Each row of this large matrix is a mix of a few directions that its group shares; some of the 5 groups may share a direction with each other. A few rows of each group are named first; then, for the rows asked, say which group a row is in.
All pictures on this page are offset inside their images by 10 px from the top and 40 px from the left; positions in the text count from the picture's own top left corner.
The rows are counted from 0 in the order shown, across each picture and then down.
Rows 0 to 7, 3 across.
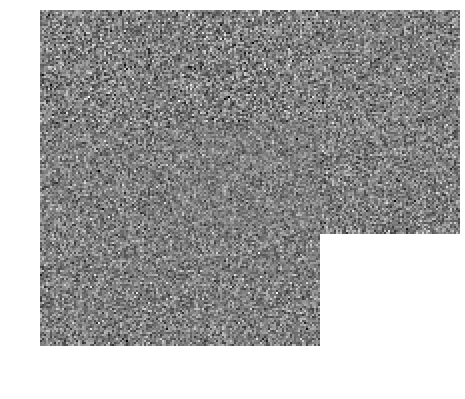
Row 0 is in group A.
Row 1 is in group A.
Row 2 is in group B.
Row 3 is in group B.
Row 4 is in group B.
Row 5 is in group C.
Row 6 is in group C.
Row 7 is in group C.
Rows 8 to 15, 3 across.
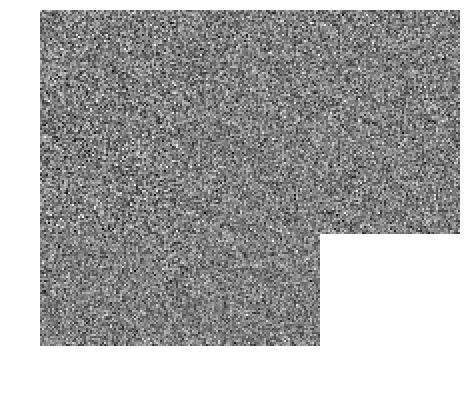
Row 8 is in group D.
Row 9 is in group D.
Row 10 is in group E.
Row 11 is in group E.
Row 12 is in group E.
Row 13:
E
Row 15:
B
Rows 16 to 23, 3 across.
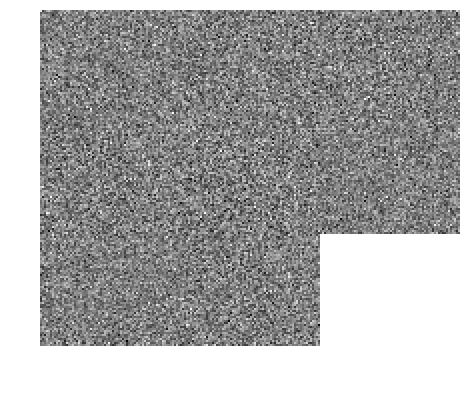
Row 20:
A
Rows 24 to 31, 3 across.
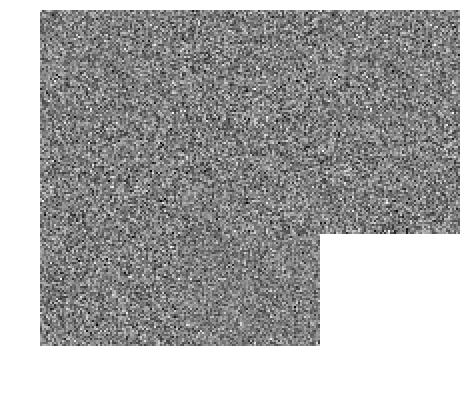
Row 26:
D
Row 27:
C
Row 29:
B
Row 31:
A
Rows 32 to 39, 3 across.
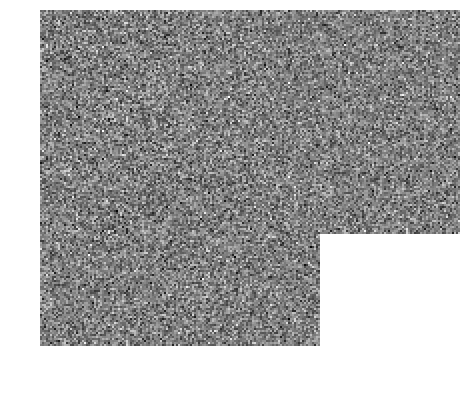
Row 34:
E
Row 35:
B
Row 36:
A
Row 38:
C
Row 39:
D
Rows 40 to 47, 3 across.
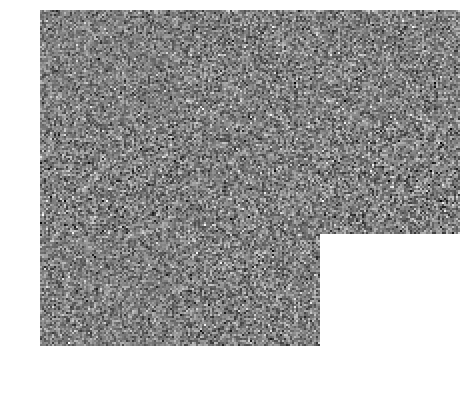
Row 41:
E
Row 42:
E
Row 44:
B
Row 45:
C
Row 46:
D
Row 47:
A
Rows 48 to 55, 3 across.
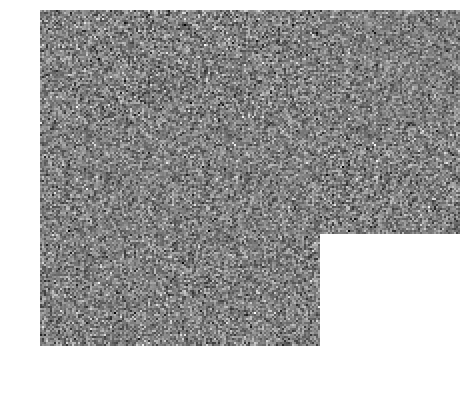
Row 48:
B
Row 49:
E
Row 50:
D
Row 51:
D
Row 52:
D
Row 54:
B
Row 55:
C
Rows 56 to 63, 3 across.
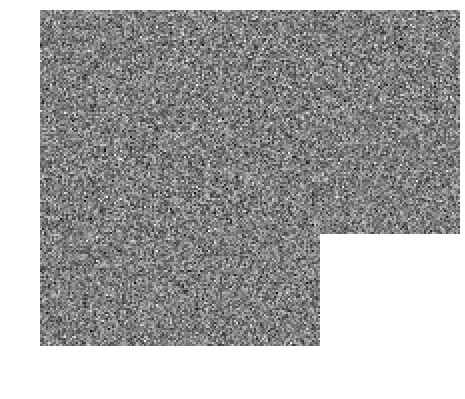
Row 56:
B
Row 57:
C
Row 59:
E
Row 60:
D
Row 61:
C
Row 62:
B
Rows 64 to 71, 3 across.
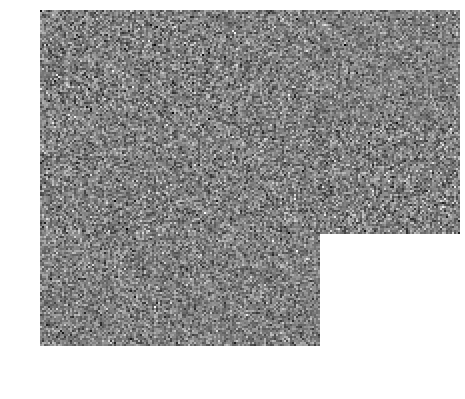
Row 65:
D
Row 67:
C
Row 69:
C
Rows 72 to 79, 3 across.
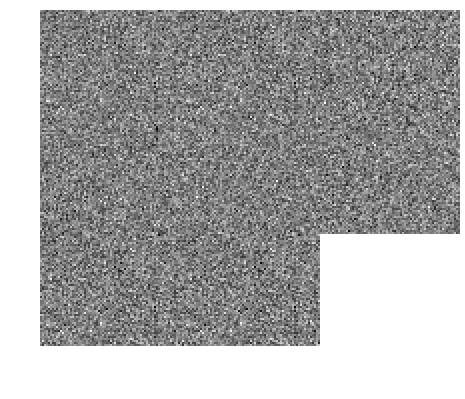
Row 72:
A
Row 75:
E
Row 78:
E
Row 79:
E
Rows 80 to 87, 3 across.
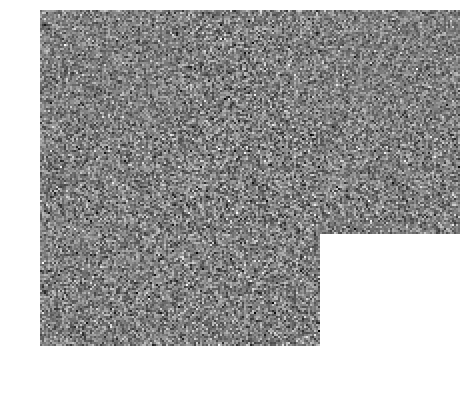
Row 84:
D
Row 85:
D
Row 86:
C
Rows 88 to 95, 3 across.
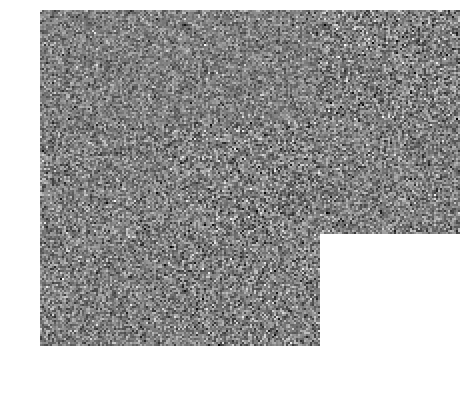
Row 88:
D
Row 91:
B
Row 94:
D
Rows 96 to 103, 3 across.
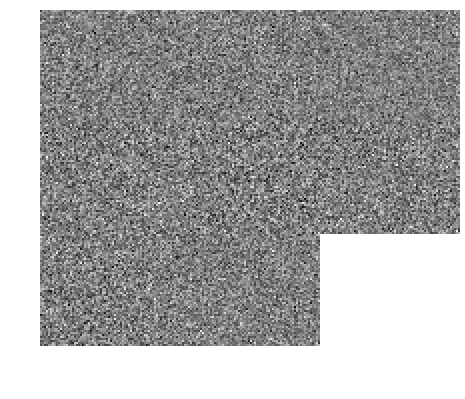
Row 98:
E
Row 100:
C
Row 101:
E
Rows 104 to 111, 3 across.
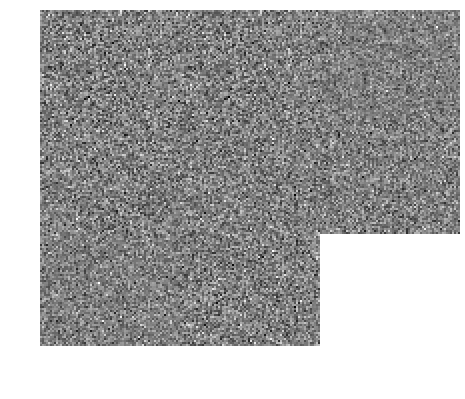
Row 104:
A
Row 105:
A
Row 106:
B
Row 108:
A
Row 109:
C
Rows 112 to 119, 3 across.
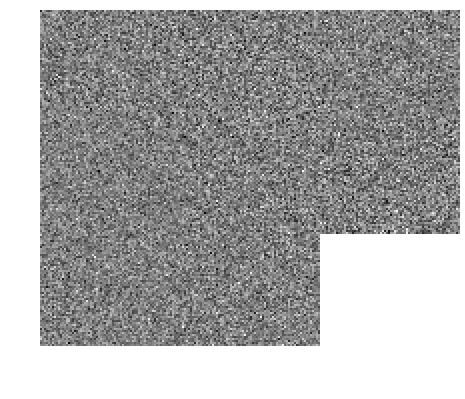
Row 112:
D
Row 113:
C
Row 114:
B
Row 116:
E
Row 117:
B
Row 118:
D
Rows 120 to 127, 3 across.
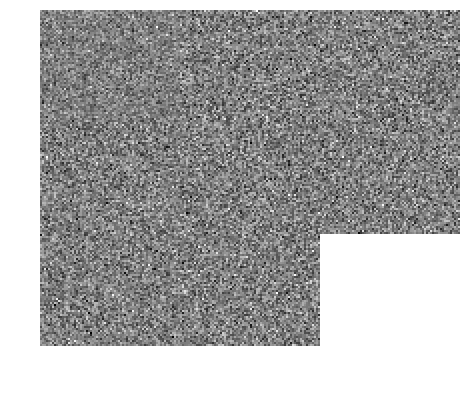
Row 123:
B
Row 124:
A
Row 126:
D
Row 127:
C
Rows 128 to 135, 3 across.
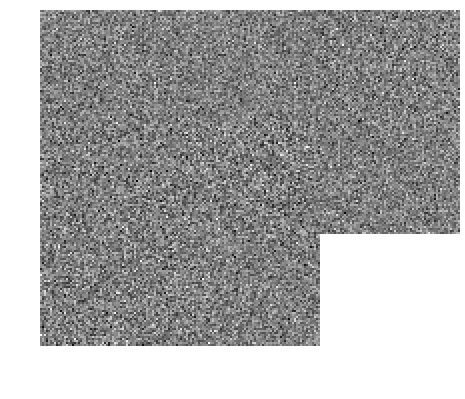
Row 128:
A
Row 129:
A
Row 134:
B
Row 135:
D
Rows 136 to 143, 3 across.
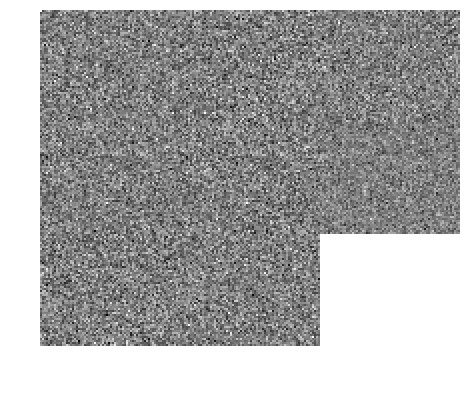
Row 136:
D
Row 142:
B
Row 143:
D
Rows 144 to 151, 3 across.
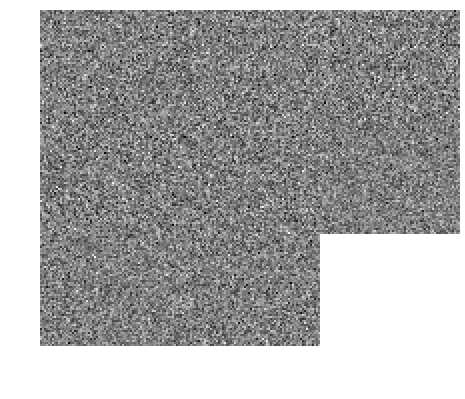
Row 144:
B
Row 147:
D
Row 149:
B
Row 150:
D
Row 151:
C
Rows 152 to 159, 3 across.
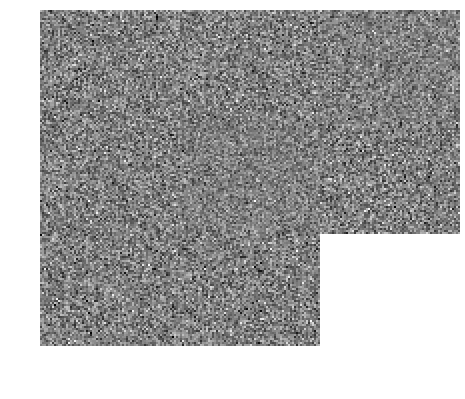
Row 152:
E
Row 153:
D
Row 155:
D
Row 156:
C
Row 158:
D
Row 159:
E
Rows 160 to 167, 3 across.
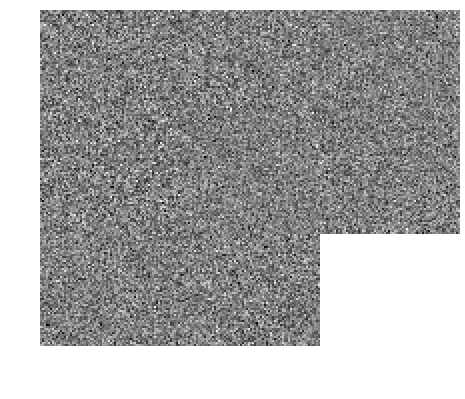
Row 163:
C
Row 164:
E
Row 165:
C
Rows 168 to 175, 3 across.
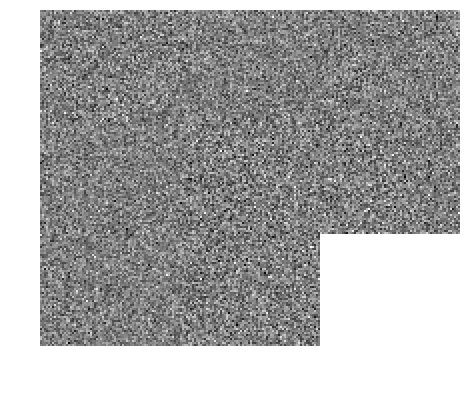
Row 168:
B
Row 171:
C
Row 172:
A
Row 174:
D
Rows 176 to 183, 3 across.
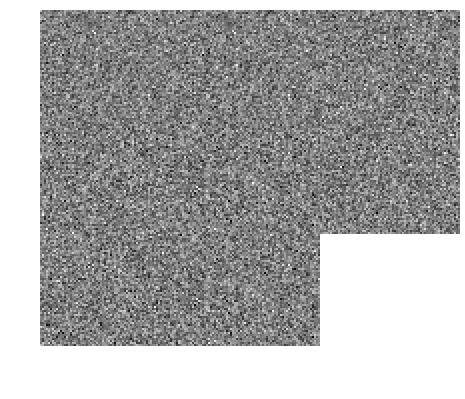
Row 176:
D
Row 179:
B
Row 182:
A
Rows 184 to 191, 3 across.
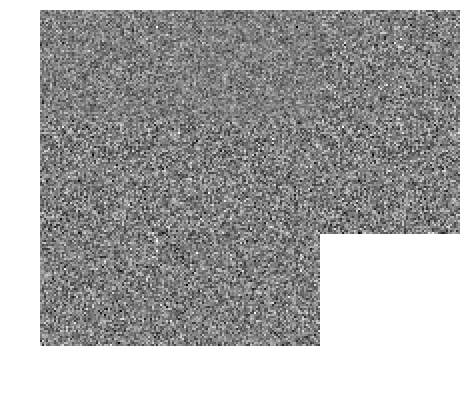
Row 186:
E
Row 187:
E
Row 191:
C
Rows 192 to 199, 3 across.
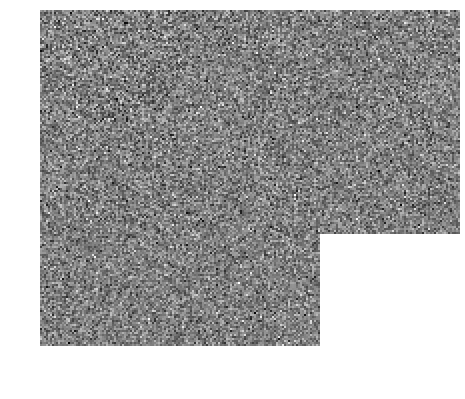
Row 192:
B
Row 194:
B
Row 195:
D
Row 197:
B
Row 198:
D
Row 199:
B
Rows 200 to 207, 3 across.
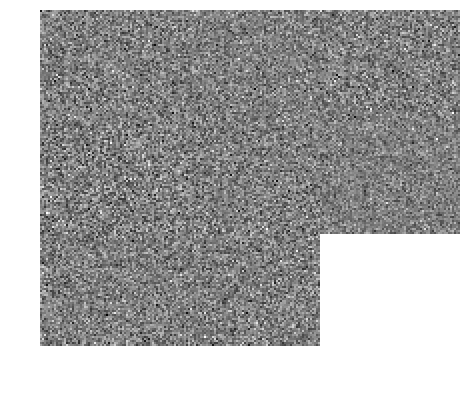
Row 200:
D
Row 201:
B
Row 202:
D
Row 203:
A
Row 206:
B
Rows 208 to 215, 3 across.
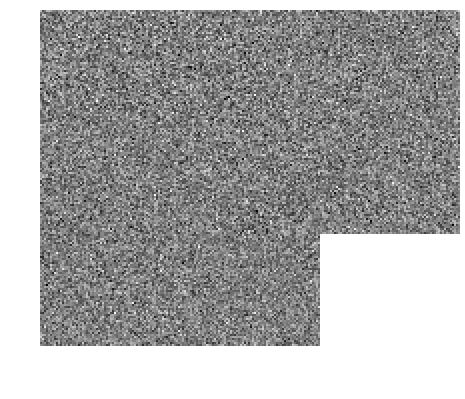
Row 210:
E
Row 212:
B
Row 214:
C
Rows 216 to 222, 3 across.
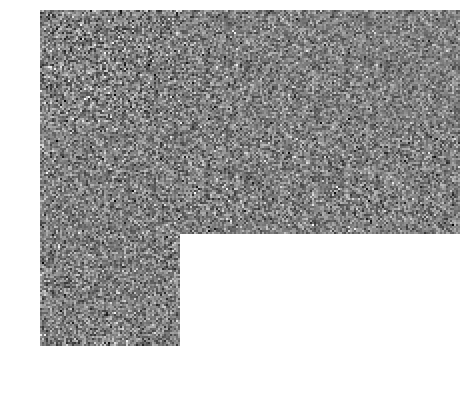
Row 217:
D
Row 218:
D
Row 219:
C
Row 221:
D
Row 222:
B
